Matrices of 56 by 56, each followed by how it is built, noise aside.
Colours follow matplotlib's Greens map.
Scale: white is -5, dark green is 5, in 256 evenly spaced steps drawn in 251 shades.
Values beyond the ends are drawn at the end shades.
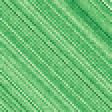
Toeplitz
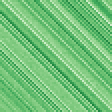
Toeplitz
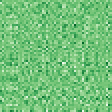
low rank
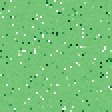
sparse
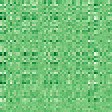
low rank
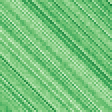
Toeplitz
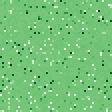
sparse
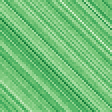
Toeplitz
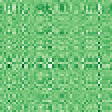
low rank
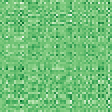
low rank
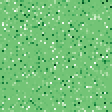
sparse
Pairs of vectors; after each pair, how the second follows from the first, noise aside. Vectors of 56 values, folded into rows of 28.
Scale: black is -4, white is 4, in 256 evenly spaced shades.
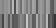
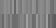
shrunk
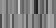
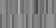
shrunk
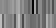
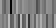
shuffled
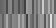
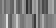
shuffled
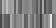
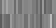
shrunk
